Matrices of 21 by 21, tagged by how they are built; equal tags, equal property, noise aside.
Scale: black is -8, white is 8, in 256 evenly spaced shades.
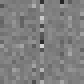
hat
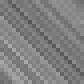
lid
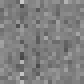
hat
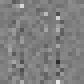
hat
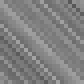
lid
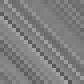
lid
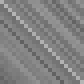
lid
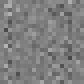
hat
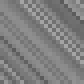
lid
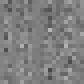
hat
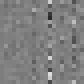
hat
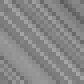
lid
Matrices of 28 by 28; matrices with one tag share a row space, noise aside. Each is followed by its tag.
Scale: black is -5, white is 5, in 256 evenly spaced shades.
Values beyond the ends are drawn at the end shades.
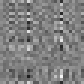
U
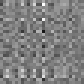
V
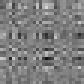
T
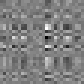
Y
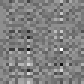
U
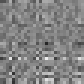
T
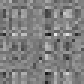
Y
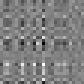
V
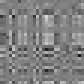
T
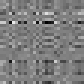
T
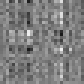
U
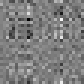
U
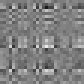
T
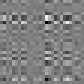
Y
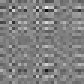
T
